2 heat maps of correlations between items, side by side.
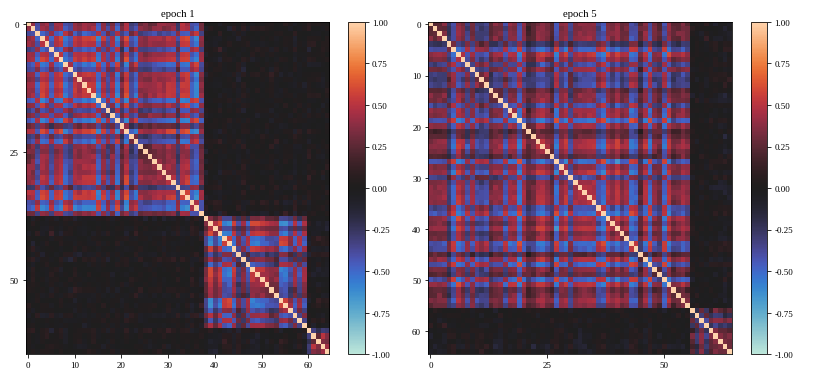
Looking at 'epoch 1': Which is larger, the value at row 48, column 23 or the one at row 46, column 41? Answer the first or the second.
the second
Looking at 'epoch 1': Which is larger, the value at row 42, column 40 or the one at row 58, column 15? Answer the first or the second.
the second
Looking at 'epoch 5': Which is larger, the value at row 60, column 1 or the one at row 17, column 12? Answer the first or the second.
the first
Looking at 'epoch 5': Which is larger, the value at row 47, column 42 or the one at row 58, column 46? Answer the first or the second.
the second
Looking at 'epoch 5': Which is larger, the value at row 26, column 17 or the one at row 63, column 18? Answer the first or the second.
the first
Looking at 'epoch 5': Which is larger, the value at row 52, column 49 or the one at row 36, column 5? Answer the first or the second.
the second
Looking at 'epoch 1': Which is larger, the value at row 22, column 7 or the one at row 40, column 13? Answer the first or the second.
the second
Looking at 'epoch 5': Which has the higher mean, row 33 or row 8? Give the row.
33
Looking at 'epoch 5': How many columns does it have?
65
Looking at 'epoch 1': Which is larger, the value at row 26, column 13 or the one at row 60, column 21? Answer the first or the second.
the first
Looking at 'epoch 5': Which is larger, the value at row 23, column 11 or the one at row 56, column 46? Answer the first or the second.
the second
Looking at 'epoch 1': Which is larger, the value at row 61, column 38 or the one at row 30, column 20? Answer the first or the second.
the second
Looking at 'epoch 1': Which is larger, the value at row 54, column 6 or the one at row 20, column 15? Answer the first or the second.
the first
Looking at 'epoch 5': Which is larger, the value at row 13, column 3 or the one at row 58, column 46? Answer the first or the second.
the first
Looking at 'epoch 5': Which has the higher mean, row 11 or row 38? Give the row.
38
